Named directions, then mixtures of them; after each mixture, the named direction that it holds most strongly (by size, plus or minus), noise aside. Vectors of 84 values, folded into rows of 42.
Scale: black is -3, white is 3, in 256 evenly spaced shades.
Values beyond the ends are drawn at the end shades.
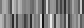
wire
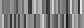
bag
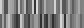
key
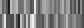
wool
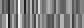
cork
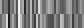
cork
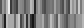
wool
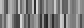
key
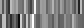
wool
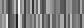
cork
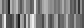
wool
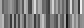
bag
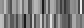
wire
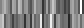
wire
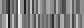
cork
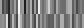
cork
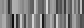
wire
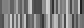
bag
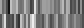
wool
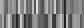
key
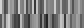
key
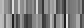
wire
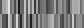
cork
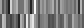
wool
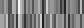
wire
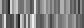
wool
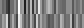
cork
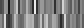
key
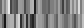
wool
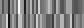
cork
